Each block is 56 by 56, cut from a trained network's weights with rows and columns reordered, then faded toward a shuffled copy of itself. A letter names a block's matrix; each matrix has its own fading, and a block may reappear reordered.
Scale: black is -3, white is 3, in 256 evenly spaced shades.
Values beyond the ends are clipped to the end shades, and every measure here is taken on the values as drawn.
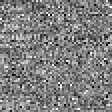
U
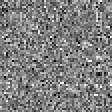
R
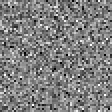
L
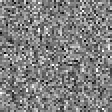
L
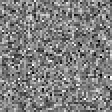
U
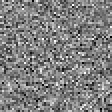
U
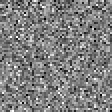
R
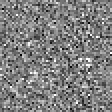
R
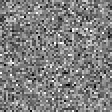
L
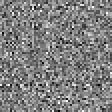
U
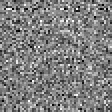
U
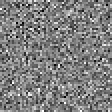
U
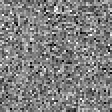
R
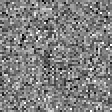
L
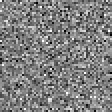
L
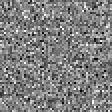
R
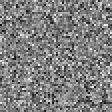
U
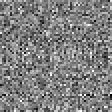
U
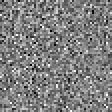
L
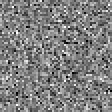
R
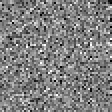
R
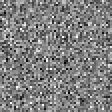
U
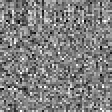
U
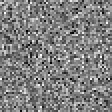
U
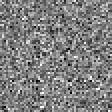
U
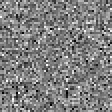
R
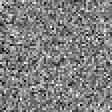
L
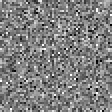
R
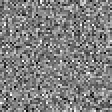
U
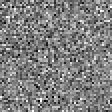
L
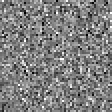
L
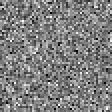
L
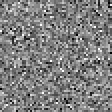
R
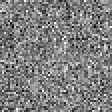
U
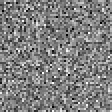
L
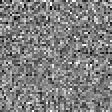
U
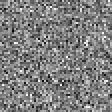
U
